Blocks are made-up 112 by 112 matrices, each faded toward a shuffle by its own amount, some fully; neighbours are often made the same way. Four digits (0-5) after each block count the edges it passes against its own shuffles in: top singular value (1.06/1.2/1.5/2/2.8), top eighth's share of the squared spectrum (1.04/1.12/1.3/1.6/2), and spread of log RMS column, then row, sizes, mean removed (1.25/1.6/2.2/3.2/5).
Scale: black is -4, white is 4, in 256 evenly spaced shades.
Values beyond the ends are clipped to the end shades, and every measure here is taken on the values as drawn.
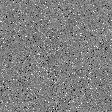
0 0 0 0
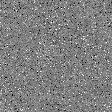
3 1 0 0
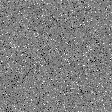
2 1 0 0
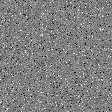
1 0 0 0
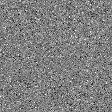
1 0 1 1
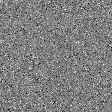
0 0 0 0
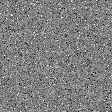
0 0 0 0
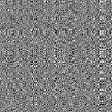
5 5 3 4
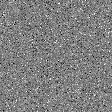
2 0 0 0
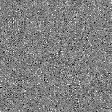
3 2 1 1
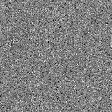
3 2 0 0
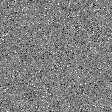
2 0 0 0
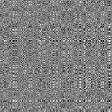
5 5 4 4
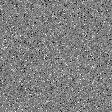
2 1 0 0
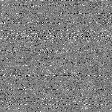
2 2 0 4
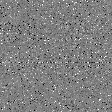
2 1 0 1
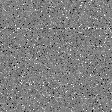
2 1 0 1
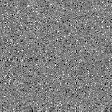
4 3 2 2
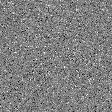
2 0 0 0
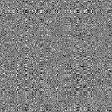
5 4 3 3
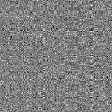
5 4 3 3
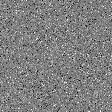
2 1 0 0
